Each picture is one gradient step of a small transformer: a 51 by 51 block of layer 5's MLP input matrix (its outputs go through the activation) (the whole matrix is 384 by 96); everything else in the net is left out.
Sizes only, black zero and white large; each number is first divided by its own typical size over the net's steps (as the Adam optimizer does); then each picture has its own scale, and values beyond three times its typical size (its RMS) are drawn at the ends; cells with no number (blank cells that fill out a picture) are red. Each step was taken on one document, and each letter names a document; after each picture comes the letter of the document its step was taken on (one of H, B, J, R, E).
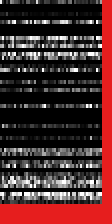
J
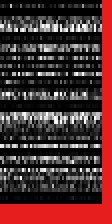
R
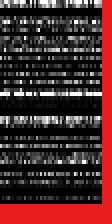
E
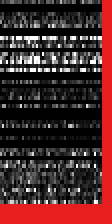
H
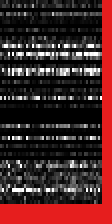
H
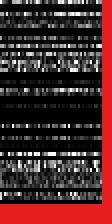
H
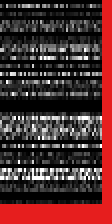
R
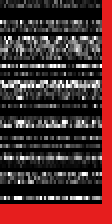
E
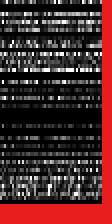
H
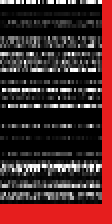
J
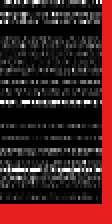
H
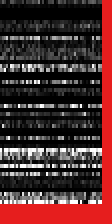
J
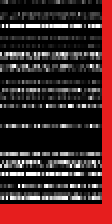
J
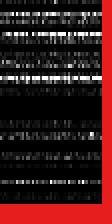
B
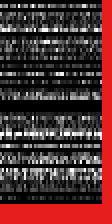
R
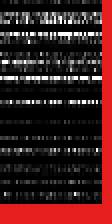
B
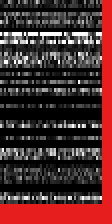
B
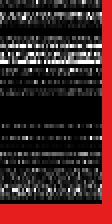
H
